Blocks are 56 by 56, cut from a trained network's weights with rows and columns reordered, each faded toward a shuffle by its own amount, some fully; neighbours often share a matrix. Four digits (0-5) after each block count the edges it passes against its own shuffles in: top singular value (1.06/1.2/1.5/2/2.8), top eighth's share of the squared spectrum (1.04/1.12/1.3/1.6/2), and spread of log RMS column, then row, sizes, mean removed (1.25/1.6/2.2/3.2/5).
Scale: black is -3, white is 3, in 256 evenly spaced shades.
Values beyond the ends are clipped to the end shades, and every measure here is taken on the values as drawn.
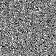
1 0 0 0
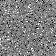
0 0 0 0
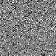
3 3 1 2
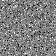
0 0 0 0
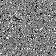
2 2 0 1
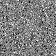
0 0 0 0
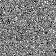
0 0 0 0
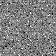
1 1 0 0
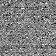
2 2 1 0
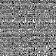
3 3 3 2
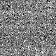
1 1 0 0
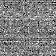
3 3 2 0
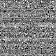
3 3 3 1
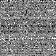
3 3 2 2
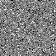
1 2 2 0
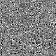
2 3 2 1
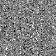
2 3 2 1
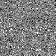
2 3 1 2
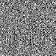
2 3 1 2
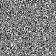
3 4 1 2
